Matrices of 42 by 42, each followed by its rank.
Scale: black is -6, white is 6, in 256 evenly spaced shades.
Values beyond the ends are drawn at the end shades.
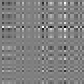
one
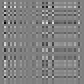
one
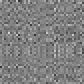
five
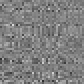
five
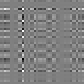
one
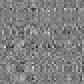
five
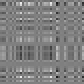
one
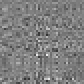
five
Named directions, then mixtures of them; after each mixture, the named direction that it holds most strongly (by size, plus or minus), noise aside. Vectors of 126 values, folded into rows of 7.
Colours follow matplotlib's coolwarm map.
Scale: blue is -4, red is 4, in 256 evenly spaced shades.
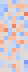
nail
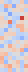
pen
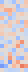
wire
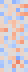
nail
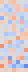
wire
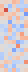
nail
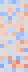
wire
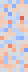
pen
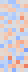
wire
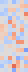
nail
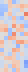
nail
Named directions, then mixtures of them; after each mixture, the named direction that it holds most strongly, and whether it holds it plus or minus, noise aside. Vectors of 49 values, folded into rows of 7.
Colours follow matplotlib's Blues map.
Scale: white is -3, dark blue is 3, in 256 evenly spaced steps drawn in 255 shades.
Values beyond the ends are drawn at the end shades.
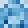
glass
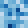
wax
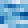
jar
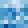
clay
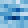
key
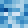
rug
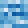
jar, plus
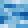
jar, plus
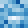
glass, plus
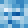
rug, minus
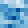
key, plus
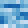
jar, plus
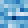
wax, minus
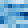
jar, plus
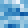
wax, plus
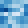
rug, plus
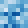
rug, minus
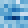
key, plus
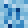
wax, plus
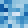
rug, plus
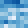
clay, minus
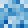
glass, plus
